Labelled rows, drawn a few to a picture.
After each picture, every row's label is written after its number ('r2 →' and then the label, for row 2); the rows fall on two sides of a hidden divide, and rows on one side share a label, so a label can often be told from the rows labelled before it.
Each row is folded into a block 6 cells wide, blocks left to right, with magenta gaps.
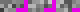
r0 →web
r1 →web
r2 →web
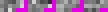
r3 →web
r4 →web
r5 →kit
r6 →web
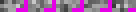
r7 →web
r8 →web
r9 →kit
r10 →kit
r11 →kit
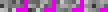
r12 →kit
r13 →web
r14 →web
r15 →kit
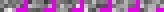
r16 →web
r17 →web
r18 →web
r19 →kit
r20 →kit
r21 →web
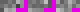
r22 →web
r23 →kit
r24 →kit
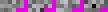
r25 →web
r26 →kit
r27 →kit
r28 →kit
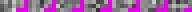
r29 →web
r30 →web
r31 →web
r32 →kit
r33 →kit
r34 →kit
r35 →web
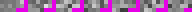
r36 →web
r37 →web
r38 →web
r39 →web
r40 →kit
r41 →web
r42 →kit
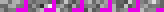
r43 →kit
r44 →web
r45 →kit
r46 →web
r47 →kit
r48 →kit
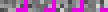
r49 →web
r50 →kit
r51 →web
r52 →web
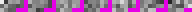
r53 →kit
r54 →kit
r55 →web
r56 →web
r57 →kit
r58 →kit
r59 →web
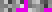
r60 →web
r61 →kit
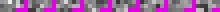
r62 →kit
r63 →web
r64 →web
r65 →web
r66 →web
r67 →web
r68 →web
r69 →kit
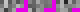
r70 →web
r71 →kit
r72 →web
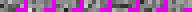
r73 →kit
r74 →kit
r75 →kit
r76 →web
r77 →kit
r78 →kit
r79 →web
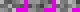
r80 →kit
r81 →kit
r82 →kit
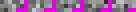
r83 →web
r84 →web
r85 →web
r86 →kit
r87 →web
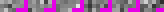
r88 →kit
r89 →web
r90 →web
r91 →kit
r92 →kit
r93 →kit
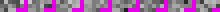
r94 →web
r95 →kit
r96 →web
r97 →kit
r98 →kit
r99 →web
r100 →web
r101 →kit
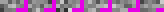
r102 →web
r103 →web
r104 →web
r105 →web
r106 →web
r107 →web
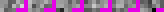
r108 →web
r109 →kit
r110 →web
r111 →web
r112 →web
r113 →kit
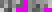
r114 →kit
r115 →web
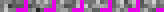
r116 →kit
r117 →kit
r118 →web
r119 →web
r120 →web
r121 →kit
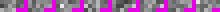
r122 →kit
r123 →web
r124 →web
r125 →web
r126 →web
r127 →web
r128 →web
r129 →kit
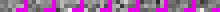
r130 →web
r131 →kit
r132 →web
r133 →kit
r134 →kit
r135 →web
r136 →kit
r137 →kit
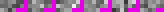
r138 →kit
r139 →web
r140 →web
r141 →web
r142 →web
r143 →kit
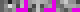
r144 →web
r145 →web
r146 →kit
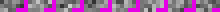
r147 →kit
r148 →web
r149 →web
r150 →web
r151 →kit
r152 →web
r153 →kit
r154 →kit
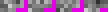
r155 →web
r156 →kit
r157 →web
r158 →kit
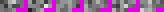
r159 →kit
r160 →web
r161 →kit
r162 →kit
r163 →kit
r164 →kit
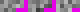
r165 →web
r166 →kit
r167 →kit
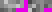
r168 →web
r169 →kit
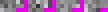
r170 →kit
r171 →kit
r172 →web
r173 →kit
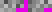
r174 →kit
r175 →web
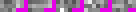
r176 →web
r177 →web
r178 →web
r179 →kit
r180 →web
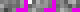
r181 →web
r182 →kit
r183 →kit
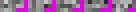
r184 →web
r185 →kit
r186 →kit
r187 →kit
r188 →kit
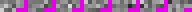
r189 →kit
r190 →kit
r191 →web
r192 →kit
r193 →kit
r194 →kit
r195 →web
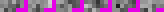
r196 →kit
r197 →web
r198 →kit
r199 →web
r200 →kit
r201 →web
